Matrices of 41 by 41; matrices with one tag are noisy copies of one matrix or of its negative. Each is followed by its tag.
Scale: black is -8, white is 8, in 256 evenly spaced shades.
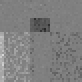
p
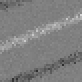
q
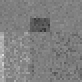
p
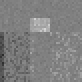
p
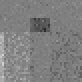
p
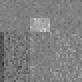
p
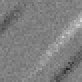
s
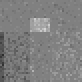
p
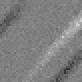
s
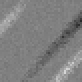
s
